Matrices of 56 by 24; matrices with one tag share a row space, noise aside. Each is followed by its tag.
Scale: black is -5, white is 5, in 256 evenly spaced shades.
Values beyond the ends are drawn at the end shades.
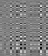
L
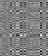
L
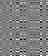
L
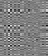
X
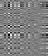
X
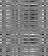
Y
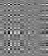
X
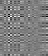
X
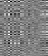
X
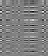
Y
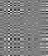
X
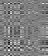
X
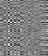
X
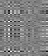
X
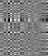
X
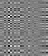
X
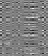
Y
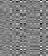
L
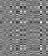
L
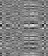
Y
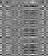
Y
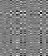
L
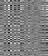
X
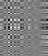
X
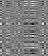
Y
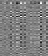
L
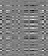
Y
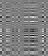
Y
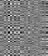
X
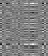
Y
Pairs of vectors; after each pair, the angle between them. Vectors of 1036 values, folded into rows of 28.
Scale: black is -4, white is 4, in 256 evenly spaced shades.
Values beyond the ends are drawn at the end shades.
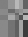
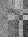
nearly parallel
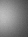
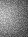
nearly parallel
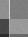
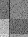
nearly opposite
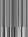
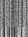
nearly parallel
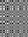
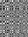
nearly opposite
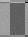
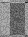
nearly parallel
